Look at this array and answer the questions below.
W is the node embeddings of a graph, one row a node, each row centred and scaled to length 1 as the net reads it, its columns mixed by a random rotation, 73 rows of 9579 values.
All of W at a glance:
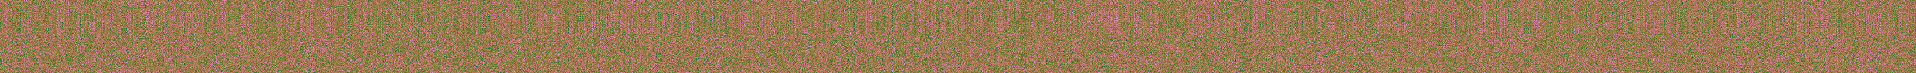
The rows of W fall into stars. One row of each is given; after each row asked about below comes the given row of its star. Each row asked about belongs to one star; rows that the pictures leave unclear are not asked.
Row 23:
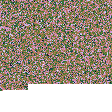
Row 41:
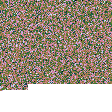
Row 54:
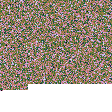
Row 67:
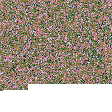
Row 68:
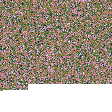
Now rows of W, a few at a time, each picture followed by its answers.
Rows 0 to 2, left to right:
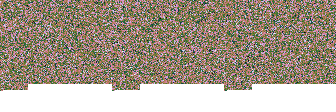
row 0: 67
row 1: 41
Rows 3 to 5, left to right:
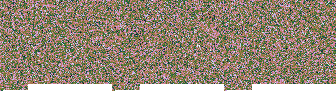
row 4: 54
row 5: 41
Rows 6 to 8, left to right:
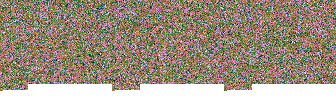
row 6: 67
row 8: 54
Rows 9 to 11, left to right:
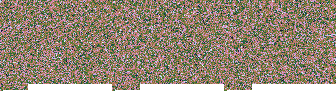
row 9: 68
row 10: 67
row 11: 23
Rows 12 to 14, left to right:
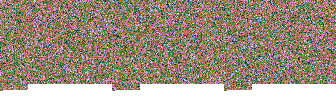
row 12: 54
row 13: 23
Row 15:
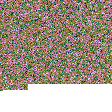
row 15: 67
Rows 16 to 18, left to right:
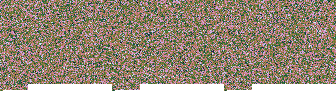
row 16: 54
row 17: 67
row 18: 54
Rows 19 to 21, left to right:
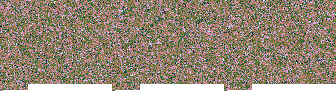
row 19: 41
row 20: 54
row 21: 54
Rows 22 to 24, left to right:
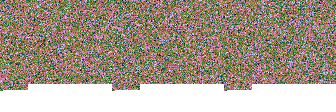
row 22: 23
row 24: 54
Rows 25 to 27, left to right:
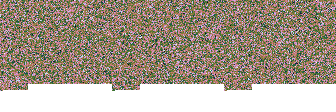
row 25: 23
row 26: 54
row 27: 41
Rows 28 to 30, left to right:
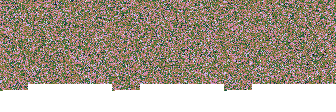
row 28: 23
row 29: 23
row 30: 67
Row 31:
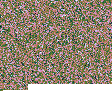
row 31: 54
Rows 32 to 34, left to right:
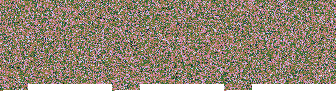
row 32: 23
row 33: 23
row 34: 41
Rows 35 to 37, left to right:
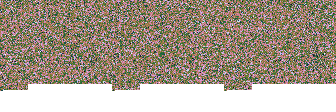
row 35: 67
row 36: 54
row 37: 67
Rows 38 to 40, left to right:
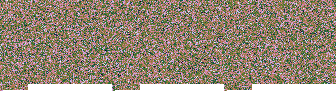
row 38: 41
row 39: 68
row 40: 68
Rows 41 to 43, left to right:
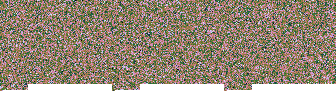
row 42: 54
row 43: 23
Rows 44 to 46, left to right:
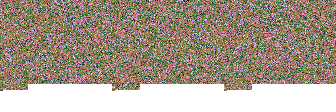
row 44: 67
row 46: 41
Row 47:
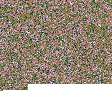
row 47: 68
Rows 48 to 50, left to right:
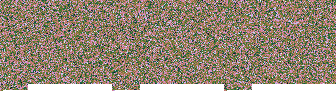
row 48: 68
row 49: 41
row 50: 68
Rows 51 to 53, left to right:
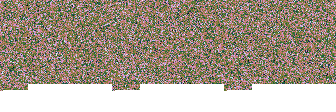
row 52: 41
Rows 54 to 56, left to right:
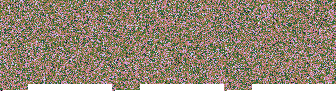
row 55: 68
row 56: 54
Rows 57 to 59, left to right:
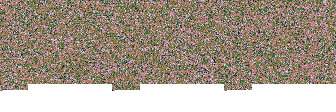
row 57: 41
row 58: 23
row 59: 54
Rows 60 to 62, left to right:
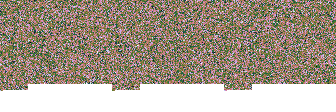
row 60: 23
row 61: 23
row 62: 41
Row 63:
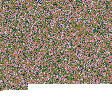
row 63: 23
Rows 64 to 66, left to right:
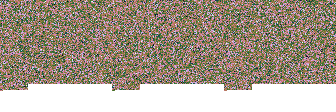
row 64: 23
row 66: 41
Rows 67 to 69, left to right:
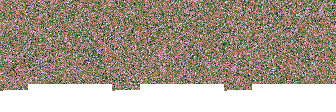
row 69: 54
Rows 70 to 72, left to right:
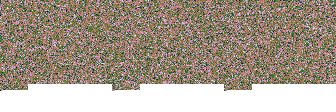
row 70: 41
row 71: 41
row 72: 54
